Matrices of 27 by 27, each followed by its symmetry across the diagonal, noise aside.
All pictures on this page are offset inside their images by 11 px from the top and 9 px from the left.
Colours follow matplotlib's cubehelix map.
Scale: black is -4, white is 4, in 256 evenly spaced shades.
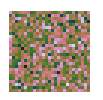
neither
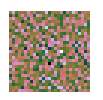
antisymmetric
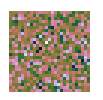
antisymmetric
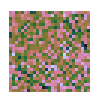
symmetric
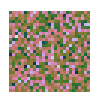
neither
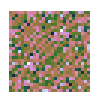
symmetric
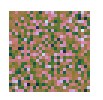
antisymmetric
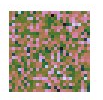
neither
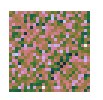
symmetric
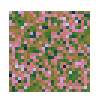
symmetric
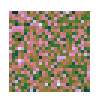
neither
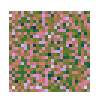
neither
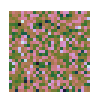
antisymmetric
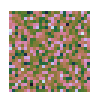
antisymmetric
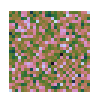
symmetric
